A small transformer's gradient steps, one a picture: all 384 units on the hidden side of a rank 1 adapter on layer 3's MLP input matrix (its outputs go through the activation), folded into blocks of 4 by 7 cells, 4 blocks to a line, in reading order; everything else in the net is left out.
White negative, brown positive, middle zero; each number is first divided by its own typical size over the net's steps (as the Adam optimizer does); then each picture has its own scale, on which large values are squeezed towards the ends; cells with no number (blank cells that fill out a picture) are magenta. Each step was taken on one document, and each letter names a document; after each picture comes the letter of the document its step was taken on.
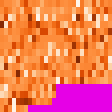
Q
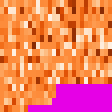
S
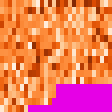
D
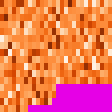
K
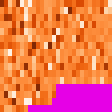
K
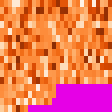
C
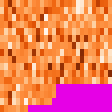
K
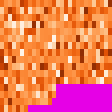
D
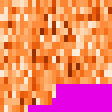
D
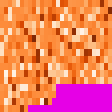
S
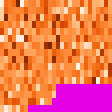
K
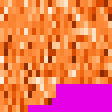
C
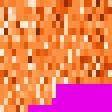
D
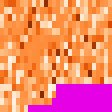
Q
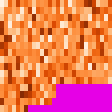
C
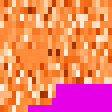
Q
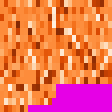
S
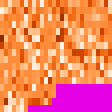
S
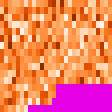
D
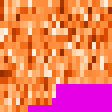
D
